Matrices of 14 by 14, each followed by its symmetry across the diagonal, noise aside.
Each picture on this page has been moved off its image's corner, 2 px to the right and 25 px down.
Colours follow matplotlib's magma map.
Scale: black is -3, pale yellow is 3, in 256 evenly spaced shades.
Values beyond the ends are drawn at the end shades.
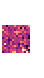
antisymmetric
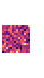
antisymmetric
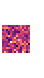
neither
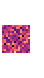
symmetric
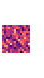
antisymmetric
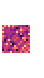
symmetric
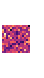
neither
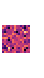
symmetric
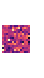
neither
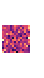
neither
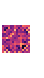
symmetric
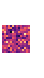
neither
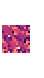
antisymmetric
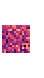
antisymmetric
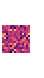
antisymmetric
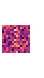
neither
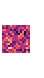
antisymmetric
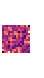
symmetric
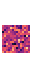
neither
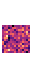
neither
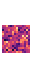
antisymmetric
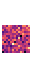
antisymmetric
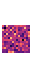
symmetric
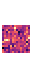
neither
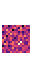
symmetric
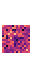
symmetric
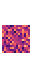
antisymmetric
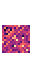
symmetric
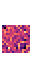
symmetric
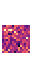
neither
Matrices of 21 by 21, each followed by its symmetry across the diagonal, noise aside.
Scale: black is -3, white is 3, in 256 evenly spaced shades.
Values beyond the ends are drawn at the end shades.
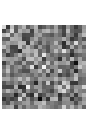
symmetric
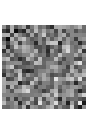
symmetric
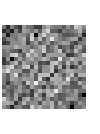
symmetric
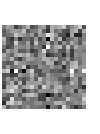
antisymmetric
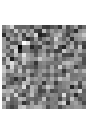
antisymmetric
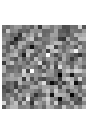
symmetric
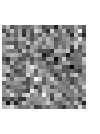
antisymmetric
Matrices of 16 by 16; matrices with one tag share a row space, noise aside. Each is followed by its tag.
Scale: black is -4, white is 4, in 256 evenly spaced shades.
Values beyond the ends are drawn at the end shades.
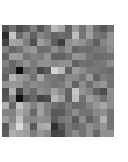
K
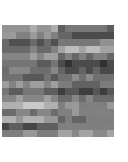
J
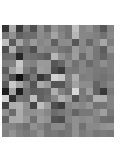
K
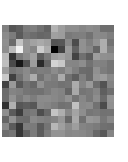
K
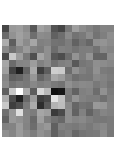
K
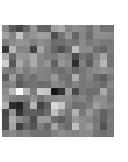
K
